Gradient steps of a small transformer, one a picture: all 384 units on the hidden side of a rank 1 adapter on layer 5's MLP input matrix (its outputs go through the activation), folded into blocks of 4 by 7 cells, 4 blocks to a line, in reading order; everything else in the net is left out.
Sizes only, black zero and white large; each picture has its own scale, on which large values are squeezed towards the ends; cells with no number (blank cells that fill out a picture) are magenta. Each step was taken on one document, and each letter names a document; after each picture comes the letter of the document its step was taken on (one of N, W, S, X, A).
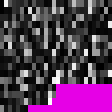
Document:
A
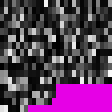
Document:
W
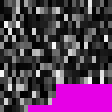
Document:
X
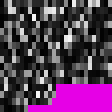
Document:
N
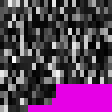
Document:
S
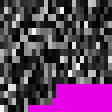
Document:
W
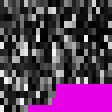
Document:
X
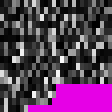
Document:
S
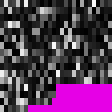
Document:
X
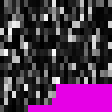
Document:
A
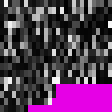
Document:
A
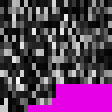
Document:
S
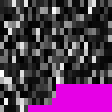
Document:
X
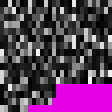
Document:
W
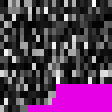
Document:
S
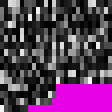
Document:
S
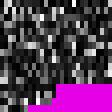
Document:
W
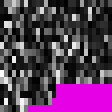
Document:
X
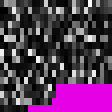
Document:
N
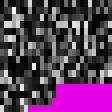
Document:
W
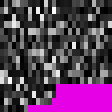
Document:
S
